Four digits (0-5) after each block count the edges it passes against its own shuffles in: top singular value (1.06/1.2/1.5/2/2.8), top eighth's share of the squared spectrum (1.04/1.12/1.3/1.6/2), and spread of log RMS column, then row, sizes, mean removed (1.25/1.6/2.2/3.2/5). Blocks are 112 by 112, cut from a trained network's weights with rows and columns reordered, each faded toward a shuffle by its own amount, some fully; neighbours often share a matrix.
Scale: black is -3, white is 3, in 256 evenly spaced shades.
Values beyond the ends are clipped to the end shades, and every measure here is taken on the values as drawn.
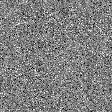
1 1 0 1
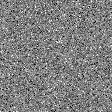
0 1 0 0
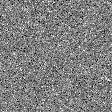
0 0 0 0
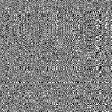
5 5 3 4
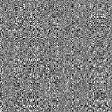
4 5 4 3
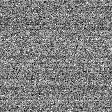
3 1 0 0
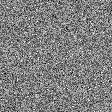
0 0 0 0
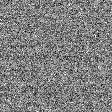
1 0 0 0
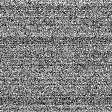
4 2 0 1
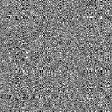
4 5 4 3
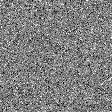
1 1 0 0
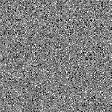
3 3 2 2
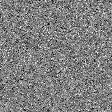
0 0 0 0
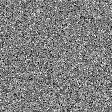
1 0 0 0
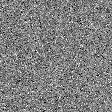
0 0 0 0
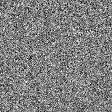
2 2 0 0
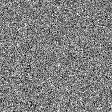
0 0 0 0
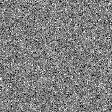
2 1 1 0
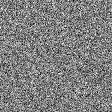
2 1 0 0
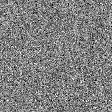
1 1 0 1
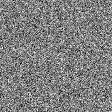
2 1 0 0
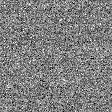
1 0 0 0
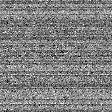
4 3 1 2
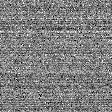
4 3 1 1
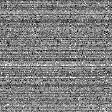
5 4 2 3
